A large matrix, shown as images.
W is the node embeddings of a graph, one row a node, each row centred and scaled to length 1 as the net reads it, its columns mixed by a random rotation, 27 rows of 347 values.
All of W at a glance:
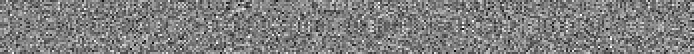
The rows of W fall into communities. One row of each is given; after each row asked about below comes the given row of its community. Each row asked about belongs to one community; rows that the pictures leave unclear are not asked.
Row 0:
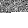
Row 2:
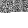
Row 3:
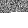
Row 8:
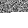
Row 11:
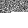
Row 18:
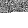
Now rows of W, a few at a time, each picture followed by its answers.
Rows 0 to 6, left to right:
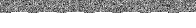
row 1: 3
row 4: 3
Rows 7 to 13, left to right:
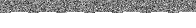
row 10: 11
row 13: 11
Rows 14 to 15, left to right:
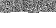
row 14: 2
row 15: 11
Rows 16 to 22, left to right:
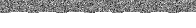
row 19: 0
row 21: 8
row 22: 18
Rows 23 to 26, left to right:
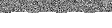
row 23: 0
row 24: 2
